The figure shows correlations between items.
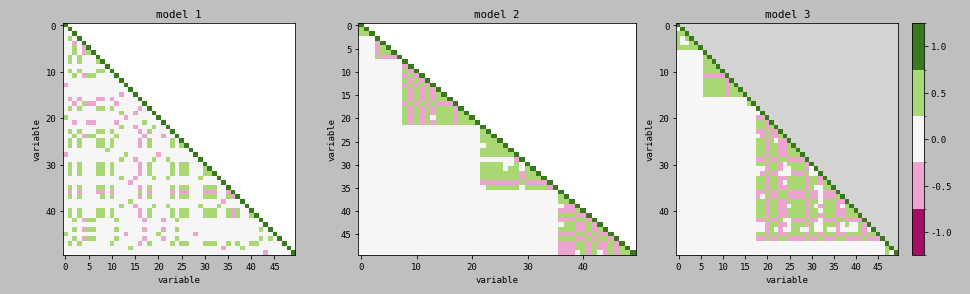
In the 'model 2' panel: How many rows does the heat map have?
50
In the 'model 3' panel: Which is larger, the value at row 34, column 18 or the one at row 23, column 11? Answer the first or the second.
the first
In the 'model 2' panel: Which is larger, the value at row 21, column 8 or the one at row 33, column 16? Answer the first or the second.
the first
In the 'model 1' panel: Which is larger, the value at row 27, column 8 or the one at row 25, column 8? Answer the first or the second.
the second
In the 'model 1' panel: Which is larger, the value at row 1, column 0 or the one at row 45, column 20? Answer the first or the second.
the second
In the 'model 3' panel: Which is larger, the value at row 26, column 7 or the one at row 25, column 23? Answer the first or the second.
the first
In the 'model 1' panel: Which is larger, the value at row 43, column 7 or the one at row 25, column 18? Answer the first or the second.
the second
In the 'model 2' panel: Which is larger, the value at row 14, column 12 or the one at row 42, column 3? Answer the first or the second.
the first
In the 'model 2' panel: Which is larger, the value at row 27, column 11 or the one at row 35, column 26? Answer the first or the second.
the second
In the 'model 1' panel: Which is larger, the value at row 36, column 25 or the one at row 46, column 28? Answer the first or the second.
the second
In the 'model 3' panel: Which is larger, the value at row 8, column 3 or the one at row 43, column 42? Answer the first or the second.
the first
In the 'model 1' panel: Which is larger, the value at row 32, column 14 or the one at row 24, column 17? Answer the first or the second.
the first
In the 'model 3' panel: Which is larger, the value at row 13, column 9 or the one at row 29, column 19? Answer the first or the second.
the first
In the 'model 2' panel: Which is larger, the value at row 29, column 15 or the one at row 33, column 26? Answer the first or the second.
the second
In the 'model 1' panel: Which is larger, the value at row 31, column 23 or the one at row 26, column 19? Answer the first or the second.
the first
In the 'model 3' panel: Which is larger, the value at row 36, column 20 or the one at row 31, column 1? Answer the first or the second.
the first
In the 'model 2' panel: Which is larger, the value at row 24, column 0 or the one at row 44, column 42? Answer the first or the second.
the first
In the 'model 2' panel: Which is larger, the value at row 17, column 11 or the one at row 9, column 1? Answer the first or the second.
the first
